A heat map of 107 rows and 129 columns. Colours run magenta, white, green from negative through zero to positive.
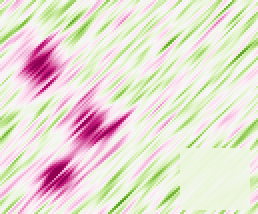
The bottom right is the smoothest part. There are no lone odd cells. No row or column stands out. There are three dips. In the bottom right lies a patch that is calmer than the rest. Neither half mirrors the other.
